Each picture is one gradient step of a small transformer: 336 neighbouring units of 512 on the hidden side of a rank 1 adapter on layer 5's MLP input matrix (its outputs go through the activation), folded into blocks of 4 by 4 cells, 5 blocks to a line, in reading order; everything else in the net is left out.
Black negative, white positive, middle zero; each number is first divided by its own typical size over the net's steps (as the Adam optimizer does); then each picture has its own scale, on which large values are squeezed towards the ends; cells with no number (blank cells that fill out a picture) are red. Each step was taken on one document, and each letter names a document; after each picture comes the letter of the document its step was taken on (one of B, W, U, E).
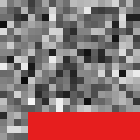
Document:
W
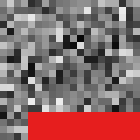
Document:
W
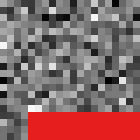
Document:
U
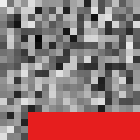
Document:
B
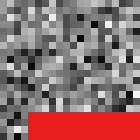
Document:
W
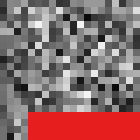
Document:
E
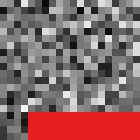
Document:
B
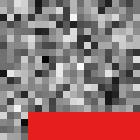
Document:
B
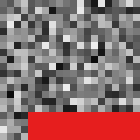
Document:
B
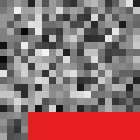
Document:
E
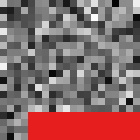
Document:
U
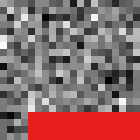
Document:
U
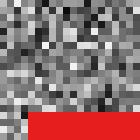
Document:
B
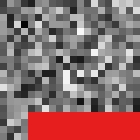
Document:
E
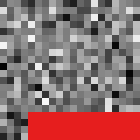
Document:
U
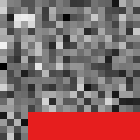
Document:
U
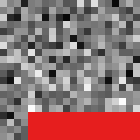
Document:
U
